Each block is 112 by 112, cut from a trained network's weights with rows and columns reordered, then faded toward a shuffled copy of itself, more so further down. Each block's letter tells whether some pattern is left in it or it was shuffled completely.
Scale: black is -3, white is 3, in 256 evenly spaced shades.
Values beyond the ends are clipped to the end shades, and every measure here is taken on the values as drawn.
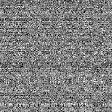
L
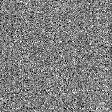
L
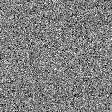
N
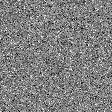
N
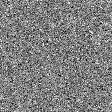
N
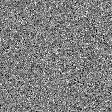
N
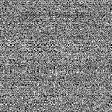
L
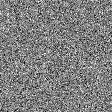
N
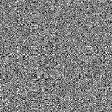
L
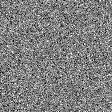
N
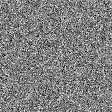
N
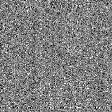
L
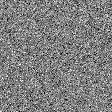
N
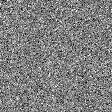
N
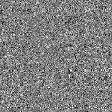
L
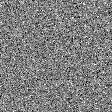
N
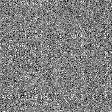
L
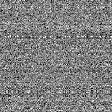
L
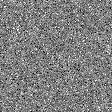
N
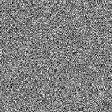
L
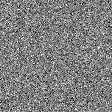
N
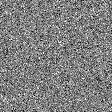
N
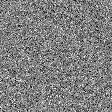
N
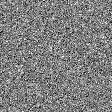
N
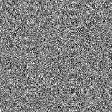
L
